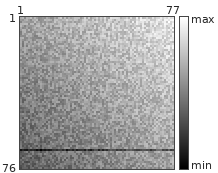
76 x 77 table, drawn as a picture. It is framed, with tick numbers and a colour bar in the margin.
Slope: up to the top right. Stripes: none. Mirror symmetry: none. Ninth with the highest average: top right. Odd lines: row 67.
